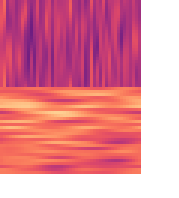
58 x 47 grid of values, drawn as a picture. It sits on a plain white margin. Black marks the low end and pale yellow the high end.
It is made of 2 by 1 panels. Panel 1,1: middling, streaked downward. Panel 2,1: high, streaked across.
